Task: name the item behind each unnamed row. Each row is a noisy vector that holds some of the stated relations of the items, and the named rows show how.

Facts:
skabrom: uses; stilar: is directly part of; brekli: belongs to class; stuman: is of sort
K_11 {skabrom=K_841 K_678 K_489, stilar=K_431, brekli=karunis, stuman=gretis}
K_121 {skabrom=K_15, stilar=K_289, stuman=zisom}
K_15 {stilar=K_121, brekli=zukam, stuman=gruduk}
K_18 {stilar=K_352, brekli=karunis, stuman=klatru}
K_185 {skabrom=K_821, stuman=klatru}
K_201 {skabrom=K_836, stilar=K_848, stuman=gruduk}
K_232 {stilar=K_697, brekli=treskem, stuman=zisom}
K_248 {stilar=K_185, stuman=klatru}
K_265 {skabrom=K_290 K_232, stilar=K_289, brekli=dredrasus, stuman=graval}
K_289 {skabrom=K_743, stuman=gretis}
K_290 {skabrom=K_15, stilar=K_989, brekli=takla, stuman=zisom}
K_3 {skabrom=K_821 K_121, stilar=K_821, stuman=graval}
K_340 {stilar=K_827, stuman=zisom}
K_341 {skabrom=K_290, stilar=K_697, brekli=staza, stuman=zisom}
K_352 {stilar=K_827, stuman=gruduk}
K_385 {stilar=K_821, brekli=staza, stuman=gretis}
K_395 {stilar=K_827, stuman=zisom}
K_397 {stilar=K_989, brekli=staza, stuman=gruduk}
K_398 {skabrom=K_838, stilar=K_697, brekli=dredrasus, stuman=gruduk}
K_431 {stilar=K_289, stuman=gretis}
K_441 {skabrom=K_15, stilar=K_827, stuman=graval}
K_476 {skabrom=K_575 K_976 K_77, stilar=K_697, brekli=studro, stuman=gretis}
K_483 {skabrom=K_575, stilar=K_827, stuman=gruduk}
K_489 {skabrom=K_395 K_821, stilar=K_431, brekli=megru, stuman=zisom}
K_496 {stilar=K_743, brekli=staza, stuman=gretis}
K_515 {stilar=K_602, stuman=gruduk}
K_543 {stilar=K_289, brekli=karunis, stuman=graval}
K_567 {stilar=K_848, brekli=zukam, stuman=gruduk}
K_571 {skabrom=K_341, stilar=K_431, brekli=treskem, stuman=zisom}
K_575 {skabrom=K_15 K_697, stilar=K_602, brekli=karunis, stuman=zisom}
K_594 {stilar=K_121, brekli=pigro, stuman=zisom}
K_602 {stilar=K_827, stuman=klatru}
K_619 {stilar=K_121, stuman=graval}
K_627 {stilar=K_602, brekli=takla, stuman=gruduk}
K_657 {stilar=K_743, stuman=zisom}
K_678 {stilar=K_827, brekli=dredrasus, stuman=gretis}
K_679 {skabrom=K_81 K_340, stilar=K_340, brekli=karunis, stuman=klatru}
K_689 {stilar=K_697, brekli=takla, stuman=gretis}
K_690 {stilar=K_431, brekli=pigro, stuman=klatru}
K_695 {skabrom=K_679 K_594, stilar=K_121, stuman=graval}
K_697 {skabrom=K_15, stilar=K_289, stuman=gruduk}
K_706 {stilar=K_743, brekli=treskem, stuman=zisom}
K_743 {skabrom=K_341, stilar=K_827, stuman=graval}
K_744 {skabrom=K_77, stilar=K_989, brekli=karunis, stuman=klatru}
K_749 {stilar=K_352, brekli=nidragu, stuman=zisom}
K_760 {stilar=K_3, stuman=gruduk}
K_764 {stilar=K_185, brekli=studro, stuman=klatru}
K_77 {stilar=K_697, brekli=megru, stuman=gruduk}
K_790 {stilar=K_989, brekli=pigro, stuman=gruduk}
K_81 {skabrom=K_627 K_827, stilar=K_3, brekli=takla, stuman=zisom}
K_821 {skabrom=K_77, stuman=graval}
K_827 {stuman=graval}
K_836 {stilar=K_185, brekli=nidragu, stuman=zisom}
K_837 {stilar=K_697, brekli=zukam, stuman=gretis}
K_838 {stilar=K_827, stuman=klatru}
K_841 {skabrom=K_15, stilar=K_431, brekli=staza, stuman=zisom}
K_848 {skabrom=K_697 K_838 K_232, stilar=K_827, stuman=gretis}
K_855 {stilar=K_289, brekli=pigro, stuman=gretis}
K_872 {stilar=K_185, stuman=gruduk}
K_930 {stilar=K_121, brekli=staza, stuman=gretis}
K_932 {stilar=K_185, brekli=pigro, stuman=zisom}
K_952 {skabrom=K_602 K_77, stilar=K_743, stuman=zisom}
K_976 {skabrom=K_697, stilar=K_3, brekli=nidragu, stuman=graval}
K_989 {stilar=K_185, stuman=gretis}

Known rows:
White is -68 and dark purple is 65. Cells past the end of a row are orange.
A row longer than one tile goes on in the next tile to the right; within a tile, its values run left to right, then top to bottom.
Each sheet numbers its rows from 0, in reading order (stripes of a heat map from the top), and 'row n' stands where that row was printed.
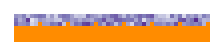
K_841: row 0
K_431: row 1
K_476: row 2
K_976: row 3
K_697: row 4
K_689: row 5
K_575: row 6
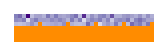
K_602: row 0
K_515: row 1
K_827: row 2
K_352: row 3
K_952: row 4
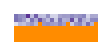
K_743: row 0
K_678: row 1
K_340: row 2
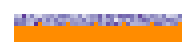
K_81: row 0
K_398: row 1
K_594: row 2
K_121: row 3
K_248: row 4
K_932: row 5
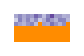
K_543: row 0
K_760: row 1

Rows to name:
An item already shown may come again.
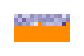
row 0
K_496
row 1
K_627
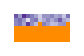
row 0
K_821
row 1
K_790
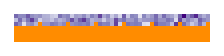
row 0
K_744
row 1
K_837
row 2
K_575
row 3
K_989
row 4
K_385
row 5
K_290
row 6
K_185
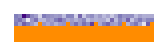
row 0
K_3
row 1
K_872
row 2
K_489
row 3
K_232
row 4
K_749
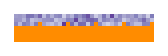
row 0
K_15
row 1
K_627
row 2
K_976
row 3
K_18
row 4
K_790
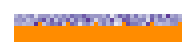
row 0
K_627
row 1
K_848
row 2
K_744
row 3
K_341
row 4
K_290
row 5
K_838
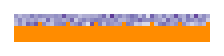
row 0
K_77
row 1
K_265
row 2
K_749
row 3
K_441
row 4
K_397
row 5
K_571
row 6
K_18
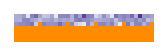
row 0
K_11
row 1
K_855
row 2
K_679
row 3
K_930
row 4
K_441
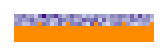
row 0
K_790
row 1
K_185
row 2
K_836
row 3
K_690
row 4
K_18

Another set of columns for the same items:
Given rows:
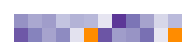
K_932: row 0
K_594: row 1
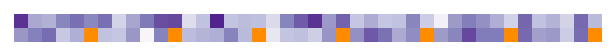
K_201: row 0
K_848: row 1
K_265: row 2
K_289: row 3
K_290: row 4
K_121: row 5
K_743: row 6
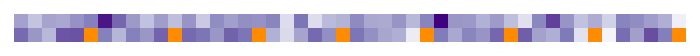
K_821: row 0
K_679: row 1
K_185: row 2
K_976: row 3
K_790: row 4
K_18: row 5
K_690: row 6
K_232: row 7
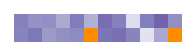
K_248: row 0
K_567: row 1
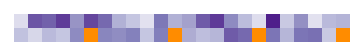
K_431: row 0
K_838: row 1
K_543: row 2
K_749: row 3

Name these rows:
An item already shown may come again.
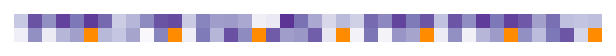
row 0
K_689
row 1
K_848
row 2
K_232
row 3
K_594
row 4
K_689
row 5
K_689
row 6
K_836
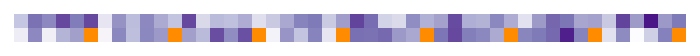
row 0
K_689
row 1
K_697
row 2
K_575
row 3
K_398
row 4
K_340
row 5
K_81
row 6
K_489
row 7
K_837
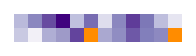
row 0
K_11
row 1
K_571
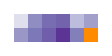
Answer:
K_489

